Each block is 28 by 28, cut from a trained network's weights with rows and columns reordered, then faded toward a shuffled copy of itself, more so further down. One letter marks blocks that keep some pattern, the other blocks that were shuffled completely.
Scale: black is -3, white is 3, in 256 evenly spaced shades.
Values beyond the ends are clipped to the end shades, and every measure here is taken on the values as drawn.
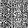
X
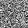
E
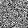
E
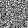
E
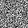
E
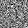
X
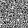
E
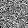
E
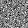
E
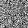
E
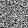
E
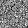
E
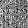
X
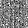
X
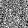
E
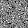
E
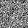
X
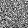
E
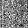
X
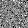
E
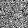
E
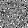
E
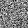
E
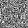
X
